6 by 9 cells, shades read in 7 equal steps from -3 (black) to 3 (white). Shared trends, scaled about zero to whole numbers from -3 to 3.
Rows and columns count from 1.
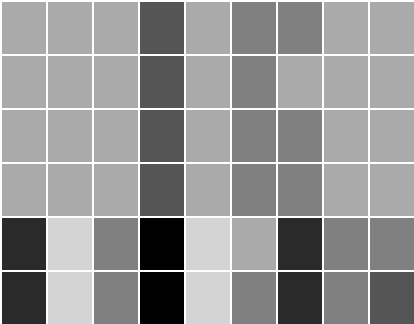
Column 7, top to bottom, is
0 1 0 0 -2 -2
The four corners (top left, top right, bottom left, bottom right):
1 1 -2 -1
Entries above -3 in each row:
9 9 9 9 8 8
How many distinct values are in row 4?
3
